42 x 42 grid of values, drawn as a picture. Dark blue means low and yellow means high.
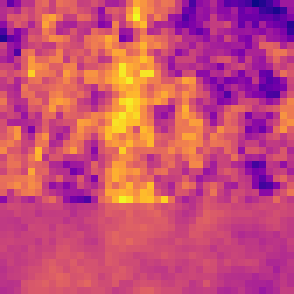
Grain: blotchy. Ninth with the highest average: centre. Odd rows or columns: none. Seam: horizontal, 70% of the way down, the bottom part calmer.
